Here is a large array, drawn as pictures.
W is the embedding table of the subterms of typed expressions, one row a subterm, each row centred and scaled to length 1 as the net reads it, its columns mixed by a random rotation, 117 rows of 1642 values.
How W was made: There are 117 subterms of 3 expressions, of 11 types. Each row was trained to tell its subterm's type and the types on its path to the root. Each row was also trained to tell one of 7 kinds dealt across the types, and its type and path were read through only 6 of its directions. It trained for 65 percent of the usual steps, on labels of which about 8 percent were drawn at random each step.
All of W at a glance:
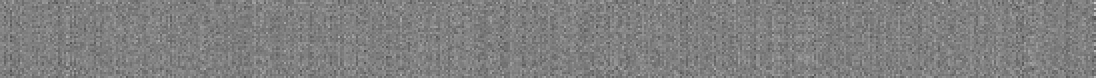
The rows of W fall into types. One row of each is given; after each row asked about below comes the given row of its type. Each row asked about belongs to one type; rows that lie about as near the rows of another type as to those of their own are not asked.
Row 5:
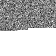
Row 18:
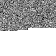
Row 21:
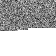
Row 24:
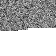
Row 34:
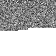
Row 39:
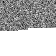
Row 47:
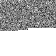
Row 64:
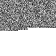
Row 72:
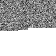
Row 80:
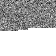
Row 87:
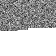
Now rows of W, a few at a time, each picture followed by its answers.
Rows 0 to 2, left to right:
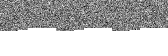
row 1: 39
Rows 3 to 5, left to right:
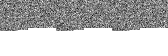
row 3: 5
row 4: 5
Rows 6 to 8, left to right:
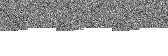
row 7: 64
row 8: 47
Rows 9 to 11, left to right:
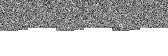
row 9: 72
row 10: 34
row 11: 87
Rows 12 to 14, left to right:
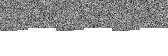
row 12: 47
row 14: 64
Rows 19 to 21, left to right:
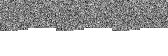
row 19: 47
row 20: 21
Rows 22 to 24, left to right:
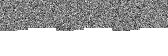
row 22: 5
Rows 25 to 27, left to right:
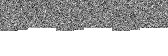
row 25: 34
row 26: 72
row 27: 39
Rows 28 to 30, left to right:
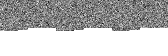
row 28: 72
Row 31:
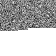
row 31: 21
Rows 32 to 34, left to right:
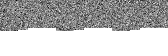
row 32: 24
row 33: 87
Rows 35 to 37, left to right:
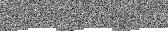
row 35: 47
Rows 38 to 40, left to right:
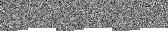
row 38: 87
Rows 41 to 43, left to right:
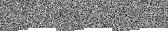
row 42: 39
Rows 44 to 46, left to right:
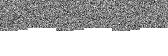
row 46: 80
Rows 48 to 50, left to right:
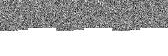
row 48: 21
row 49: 5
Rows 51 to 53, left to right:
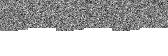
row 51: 39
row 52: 47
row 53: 34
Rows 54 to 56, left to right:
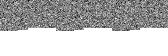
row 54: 72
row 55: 80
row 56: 34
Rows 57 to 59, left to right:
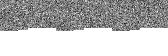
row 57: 39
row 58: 5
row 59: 34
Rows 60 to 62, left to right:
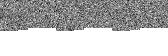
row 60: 80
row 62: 39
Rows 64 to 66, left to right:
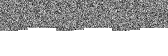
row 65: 87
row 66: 5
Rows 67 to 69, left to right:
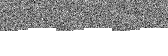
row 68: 5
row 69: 64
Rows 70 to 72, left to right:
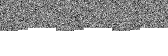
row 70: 72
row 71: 80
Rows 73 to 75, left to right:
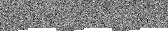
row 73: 21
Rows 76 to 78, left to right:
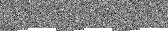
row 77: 47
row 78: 64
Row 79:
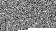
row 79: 47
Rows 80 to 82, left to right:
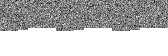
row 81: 5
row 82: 80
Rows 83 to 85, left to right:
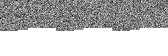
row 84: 39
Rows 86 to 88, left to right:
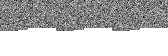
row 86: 80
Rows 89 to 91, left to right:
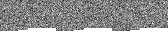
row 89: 80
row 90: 47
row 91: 64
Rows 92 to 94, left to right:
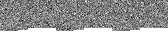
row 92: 72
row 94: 34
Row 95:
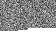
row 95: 34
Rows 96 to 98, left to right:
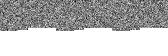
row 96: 87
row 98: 34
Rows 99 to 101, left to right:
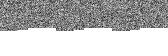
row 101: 80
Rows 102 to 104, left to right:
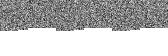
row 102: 21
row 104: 21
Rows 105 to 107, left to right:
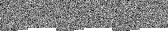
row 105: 87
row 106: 64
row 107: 24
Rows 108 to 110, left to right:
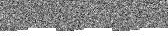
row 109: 24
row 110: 47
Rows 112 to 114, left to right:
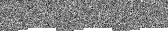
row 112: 72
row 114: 5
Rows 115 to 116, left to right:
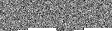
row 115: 18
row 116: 87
